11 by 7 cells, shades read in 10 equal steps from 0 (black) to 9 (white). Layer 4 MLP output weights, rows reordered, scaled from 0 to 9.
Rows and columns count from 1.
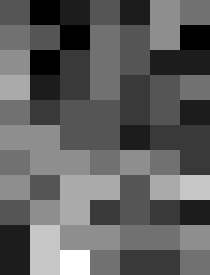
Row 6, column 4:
3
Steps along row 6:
same down same down up same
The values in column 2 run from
0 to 7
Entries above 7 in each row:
0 0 0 0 0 0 0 0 0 0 1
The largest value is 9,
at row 11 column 3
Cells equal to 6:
5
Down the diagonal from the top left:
3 3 2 4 2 2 2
